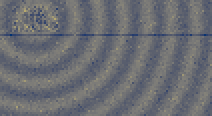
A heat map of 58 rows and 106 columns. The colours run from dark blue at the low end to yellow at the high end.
Slope: none. Roughest part: top left. Histogram: bell-shaped. Odd patch: rougher, in the top left. Rings: centred on the top left. Odd lines: row 18.
